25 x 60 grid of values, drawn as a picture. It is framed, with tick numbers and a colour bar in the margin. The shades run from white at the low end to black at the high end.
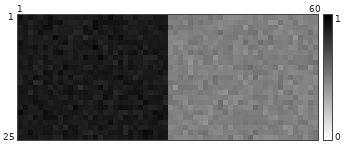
The table splits into one row of 2 panels. Panel 1,1: very high, fine-grained, faint in contrast. Panel 1,2: middling, fine-grained, faint in contrast.
